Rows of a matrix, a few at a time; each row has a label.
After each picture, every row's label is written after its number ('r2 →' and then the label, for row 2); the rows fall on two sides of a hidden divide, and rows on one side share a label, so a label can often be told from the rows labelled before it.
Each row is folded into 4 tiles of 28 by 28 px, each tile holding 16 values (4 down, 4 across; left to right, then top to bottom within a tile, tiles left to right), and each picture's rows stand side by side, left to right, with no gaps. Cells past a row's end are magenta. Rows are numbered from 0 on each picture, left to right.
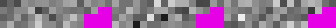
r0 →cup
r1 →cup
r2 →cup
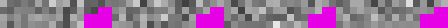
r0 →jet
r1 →cup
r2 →cup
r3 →cup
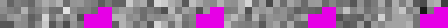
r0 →cup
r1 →cup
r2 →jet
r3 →cup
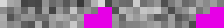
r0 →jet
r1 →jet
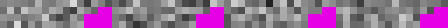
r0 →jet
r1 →cup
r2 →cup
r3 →cup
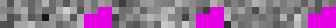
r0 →cup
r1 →cup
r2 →cup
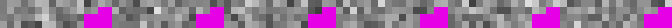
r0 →jet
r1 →cup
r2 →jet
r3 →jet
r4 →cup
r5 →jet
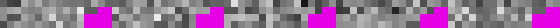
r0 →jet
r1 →cup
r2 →jet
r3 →jet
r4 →jet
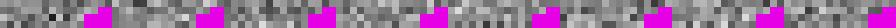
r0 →jet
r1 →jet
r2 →cup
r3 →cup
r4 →cup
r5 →cup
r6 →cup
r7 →jet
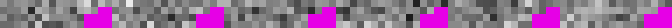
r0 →cup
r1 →jet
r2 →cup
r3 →cup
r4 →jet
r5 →jet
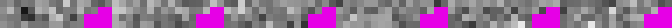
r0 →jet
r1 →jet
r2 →cup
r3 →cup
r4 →cup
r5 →cup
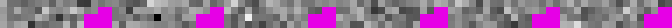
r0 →jet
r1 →jet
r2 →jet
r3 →cup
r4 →cup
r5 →jet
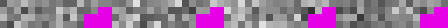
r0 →jet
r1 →jet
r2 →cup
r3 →cup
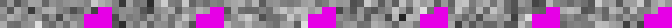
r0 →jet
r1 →cup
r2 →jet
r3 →jet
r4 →jet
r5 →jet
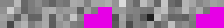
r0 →jet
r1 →jet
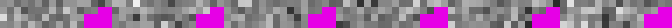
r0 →jet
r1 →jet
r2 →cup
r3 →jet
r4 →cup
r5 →jet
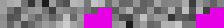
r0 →jet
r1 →cup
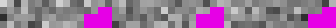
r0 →cup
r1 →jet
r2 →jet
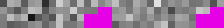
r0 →jet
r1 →cup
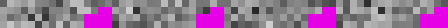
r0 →jet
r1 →jet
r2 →cup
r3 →cup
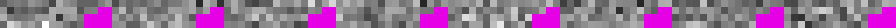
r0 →cup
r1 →cup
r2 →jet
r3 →jet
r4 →cup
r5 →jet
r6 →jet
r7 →jet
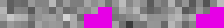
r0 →cup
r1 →cup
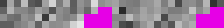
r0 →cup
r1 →cup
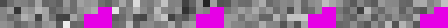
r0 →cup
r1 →cup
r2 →jet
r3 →jet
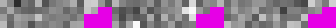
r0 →jet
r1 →jet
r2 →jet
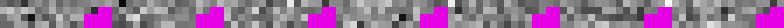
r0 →jet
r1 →jet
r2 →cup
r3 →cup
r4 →cup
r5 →jet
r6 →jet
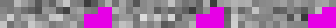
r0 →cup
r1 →cup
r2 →cup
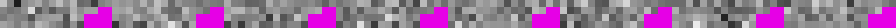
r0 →jet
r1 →jet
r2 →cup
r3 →cup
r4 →cup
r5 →cup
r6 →cup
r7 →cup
